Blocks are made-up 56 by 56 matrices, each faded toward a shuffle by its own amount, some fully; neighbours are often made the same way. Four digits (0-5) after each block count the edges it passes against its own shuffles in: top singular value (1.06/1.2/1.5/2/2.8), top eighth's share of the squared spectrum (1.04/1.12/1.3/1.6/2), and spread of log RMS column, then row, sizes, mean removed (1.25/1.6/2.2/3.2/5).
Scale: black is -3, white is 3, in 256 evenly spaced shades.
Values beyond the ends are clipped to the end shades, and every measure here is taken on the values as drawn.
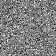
0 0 0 0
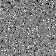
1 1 0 0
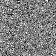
0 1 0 0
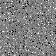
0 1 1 0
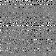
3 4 2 4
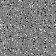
2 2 1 0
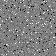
0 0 0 0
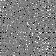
3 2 1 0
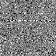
1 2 0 3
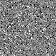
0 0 0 1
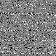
1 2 0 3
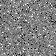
0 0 0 0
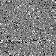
1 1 0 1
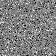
0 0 0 0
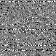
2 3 0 3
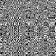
4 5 3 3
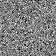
2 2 0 0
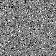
1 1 0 0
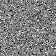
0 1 0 0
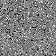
2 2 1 0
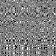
4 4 3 3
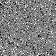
2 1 0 0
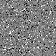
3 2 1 1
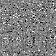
3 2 1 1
